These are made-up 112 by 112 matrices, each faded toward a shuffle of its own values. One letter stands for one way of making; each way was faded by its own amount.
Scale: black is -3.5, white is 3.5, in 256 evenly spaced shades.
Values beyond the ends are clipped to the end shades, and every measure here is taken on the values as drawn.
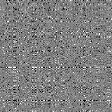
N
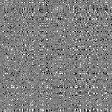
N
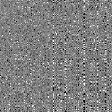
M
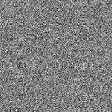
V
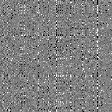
M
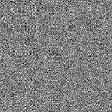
V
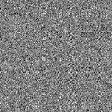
V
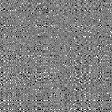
N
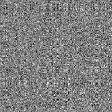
V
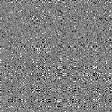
N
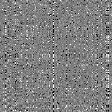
M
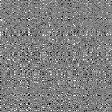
N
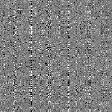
M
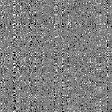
M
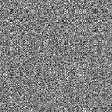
V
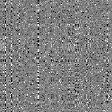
M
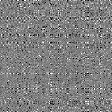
N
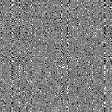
M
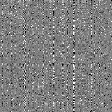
M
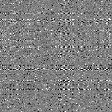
N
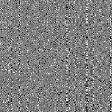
M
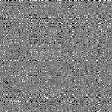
N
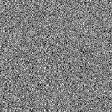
V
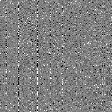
M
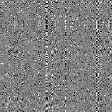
M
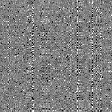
M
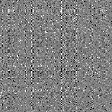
M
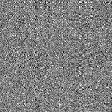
V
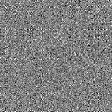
V
